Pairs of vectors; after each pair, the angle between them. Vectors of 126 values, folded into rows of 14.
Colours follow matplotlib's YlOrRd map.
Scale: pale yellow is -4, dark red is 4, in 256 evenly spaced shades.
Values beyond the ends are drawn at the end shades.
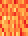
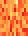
partly opposed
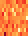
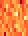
partly aligned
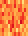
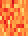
orthogonal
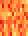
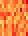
nearly opposite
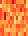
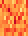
nearly opposite
